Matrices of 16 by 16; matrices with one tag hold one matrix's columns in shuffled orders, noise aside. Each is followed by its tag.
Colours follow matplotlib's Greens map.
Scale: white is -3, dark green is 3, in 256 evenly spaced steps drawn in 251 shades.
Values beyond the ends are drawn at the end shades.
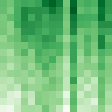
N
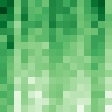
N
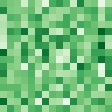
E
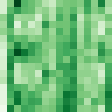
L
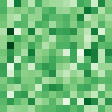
E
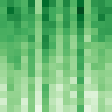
N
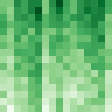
N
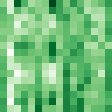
L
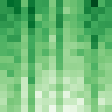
N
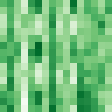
L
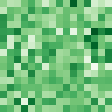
E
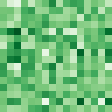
E
